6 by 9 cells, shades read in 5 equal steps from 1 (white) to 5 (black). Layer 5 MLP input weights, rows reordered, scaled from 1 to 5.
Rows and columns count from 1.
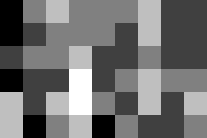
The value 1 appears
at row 4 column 4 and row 5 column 4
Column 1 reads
5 5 4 5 2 2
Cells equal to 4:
19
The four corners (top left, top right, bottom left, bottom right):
5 4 2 3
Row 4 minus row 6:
3 -1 1 -1 -1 0 -2 -1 0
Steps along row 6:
up down down up down up same down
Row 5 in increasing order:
1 2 2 2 2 3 4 4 4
